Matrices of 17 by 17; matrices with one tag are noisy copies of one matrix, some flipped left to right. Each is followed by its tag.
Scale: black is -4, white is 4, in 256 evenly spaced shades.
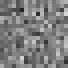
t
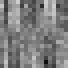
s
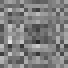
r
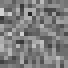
t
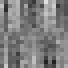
s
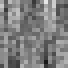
s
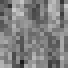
s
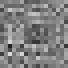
r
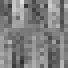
s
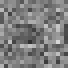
r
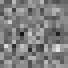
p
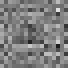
r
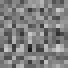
p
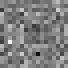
r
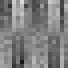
s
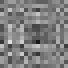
r
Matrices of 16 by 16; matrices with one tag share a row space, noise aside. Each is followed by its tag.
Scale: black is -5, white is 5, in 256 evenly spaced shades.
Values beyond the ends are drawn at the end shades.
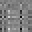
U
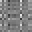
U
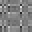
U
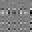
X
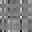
U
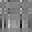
U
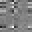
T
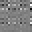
X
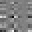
T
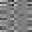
T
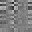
T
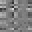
T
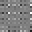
X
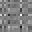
U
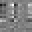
T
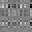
X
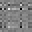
U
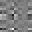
T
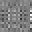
X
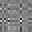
U
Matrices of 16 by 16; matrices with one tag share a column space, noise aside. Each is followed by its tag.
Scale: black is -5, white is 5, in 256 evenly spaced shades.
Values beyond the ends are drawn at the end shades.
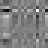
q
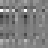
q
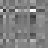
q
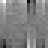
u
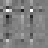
q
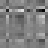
q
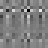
q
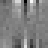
u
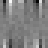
u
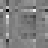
q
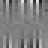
u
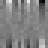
u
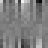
u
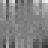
u
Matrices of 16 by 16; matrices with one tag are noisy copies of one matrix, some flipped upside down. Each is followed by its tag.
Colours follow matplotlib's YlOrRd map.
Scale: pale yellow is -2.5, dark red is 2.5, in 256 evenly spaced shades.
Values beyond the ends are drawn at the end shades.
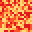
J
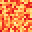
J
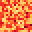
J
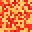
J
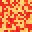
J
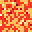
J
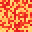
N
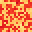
J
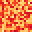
J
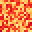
J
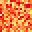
J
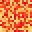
N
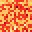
N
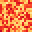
J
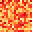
N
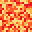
J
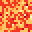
J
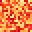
J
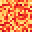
N
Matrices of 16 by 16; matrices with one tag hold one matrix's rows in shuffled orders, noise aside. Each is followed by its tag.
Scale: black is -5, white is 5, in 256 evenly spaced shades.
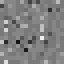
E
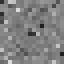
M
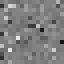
M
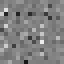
E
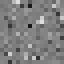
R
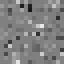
R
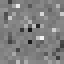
R
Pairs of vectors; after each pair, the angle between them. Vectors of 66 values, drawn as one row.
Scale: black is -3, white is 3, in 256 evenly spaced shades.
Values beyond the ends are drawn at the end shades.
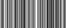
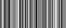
partly opposed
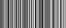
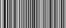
partly opposed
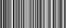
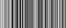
partly opposed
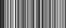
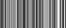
partly aligned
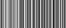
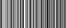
partly aligned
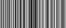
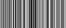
nearly parallel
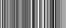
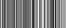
nearly parallel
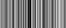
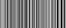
orthogonal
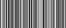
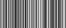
partly aligned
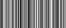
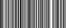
nearly parallel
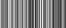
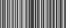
partly aligned
